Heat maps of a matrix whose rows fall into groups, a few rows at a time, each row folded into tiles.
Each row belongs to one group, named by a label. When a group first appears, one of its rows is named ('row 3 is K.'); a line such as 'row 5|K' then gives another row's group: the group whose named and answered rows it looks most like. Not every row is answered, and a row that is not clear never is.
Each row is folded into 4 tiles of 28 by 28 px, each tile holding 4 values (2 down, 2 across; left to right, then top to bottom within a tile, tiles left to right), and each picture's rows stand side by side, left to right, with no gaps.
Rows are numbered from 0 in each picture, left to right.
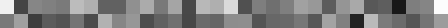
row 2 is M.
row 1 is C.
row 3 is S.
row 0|M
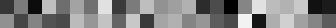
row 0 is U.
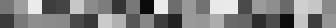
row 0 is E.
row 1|U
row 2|M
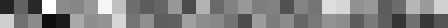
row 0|U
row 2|S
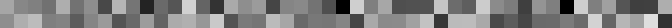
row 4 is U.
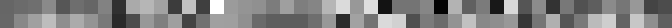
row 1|S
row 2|C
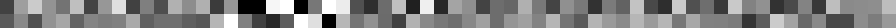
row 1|M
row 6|M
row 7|U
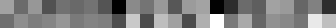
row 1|E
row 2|E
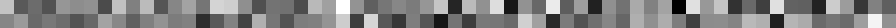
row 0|M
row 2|S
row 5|U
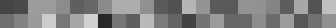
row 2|S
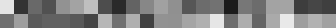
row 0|M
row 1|E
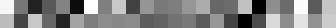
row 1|M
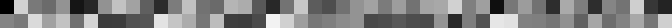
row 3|C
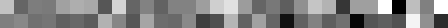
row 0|M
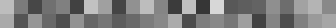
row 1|S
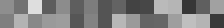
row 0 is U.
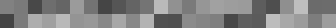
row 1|U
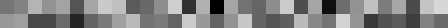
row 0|C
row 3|C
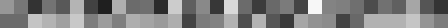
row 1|M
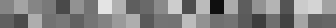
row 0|S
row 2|M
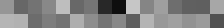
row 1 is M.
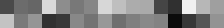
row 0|U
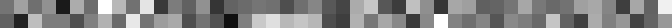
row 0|S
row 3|E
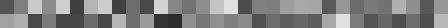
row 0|C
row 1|U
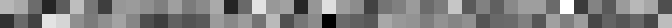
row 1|C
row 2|C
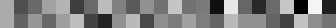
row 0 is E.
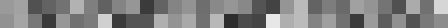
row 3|S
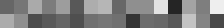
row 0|C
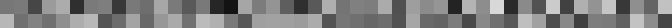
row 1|E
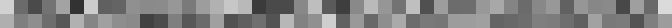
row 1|C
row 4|U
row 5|S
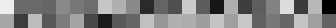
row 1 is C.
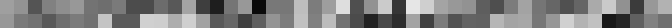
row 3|M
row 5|U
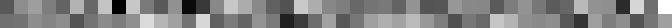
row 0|S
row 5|S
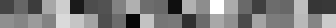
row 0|E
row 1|S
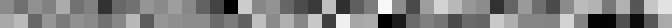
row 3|U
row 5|C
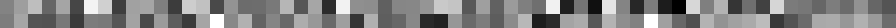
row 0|C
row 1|E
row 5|E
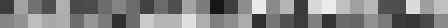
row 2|C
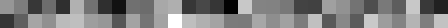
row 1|E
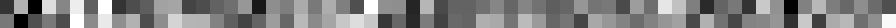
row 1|E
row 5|S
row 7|E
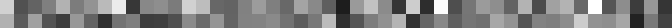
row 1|M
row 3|S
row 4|S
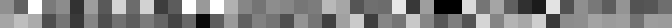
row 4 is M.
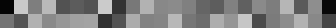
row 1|E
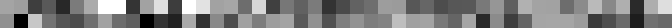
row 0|S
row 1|M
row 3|E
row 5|C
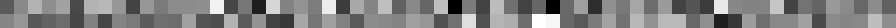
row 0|C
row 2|U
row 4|E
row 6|U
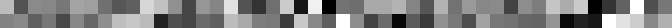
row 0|M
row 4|S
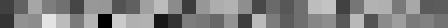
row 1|U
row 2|S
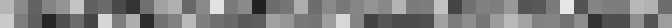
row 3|C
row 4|E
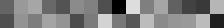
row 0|E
